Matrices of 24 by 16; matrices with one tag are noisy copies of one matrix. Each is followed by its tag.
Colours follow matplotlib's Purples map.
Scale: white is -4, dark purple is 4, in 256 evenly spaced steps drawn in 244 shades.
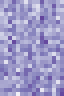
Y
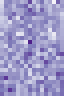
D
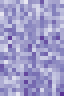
Y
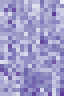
Y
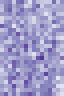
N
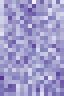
D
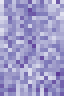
D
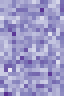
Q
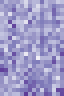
Y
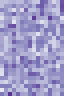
Q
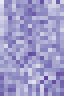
D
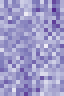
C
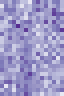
C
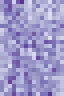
N
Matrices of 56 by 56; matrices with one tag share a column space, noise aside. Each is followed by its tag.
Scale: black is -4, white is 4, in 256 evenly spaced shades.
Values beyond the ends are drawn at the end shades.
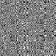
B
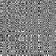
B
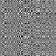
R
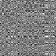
R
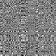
B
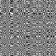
R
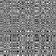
B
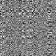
R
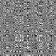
B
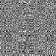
B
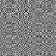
R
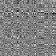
R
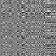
R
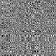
B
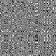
B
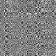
R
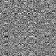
R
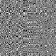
R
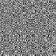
B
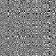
R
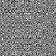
R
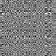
R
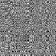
B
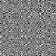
R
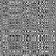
B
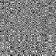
B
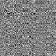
R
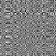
R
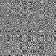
B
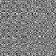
R
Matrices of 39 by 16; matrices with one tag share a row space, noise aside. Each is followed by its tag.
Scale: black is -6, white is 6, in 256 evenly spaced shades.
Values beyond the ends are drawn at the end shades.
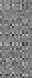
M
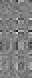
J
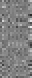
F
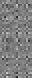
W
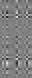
W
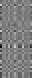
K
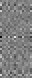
K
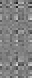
J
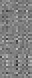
W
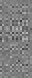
M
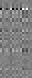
M
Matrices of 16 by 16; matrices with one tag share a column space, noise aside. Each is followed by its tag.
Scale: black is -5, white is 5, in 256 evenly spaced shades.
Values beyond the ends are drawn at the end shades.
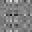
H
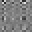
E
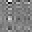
E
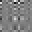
E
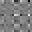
H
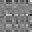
H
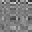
E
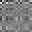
E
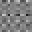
H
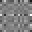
H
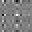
H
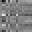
H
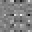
H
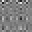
E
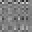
E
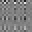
E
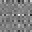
H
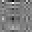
E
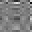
E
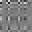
E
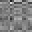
E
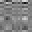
E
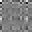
E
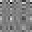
E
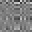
E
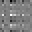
H
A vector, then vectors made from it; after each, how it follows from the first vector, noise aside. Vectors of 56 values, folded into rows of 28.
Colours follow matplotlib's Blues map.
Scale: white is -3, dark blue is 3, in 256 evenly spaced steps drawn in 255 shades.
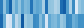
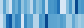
negated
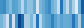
reversed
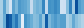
negated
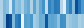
negated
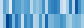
negated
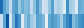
sign-scrambled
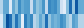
negated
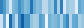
sign-scrambled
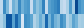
negated
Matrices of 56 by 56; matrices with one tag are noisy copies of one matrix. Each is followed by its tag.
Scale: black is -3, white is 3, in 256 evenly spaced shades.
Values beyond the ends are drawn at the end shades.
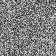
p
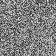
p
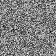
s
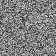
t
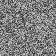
t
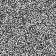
t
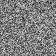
t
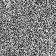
p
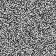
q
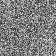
p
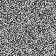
q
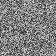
s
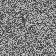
t
